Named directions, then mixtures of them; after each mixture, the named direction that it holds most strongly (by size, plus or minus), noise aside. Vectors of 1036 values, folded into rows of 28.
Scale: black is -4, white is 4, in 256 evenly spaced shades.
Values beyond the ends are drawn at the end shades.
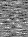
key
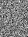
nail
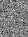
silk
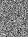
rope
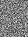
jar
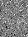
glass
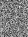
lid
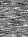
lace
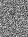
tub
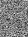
jar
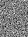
jar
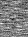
key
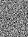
jar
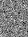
silk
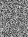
lid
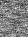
lace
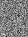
rope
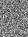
nail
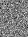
nail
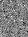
silk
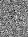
silk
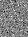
silk
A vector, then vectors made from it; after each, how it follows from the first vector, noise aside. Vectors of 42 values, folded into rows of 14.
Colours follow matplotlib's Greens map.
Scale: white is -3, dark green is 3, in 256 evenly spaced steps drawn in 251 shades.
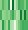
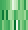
reversed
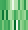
reversed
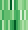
negated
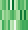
copied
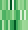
negated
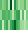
negated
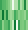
reversed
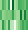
copied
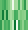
reversed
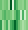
negated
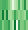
reversed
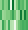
copied
